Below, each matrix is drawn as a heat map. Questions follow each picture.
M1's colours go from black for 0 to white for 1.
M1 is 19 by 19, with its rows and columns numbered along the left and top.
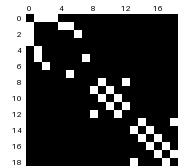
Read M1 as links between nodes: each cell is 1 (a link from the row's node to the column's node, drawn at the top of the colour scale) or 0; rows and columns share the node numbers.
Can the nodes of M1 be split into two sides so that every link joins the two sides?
no
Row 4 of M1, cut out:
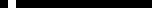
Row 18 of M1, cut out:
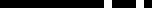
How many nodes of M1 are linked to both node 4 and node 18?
0
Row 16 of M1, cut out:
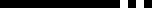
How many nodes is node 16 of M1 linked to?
2
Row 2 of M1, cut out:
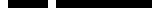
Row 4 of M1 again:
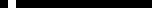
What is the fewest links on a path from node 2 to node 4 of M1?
3
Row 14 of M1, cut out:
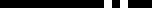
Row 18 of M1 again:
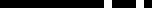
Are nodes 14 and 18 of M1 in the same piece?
yes
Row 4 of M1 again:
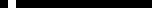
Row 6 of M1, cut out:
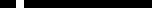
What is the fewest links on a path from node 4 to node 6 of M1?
4
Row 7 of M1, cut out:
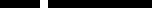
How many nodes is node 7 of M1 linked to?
1
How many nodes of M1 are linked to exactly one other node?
4
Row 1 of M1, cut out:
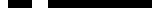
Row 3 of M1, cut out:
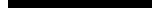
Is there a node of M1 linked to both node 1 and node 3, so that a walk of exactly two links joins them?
yes
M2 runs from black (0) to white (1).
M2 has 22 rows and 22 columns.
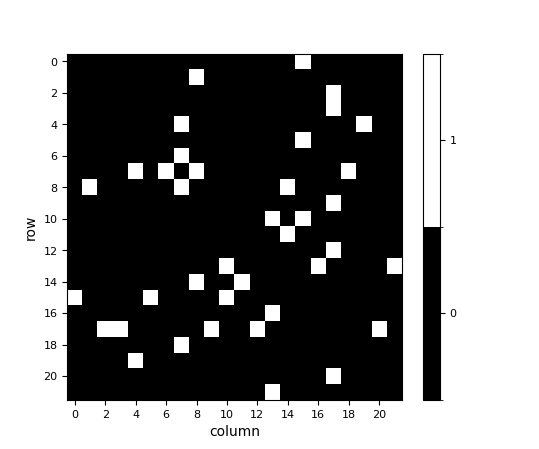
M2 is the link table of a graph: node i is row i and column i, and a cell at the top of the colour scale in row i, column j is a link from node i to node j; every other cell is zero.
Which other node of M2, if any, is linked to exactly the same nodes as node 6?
node 18
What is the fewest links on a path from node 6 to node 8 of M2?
2
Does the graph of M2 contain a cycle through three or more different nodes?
no
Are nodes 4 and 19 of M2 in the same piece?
yes
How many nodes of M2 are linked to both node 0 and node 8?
0
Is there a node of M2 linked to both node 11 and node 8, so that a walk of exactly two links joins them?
yes
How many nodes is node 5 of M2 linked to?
1
